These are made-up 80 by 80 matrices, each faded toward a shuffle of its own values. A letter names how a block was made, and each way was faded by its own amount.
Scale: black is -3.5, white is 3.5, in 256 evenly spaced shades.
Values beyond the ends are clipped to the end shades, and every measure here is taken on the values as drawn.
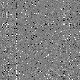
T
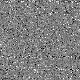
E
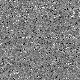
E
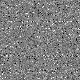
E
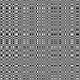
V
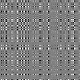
V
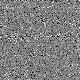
E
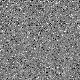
E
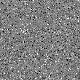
E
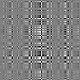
V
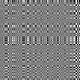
V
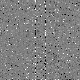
T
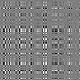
V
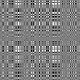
V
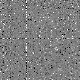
T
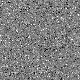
E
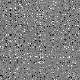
T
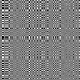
V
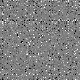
T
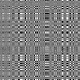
V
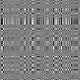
V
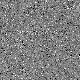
E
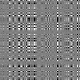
V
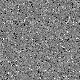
E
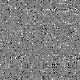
T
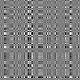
V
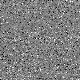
E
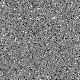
E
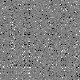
T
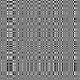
V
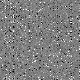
T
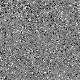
E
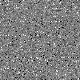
E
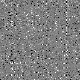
T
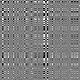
V
